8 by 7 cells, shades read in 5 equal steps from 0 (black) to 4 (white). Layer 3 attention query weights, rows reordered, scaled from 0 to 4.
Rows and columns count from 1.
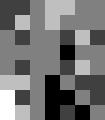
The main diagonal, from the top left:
1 3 2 2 1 1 1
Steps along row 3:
down up same down up down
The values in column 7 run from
1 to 2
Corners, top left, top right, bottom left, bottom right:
1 2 4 2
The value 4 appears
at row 7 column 1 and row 8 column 1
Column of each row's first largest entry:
4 2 6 1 6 1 1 1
